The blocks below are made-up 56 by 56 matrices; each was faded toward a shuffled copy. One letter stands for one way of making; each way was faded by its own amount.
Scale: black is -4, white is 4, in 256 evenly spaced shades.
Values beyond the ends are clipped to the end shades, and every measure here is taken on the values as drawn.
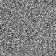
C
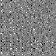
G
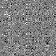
G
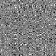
G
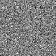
C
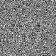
C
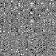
G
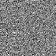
C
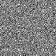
C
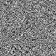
C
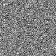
C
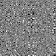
G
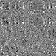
G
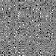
G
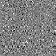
G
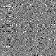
G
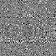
G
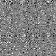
G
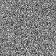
C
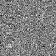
C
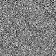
C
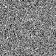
C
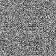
C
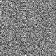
C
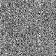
C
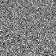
C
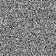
C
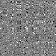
G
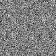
C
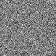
C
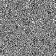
C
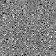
G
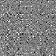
G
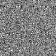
C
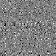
G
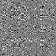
G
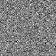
C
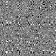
G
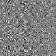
G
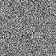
C
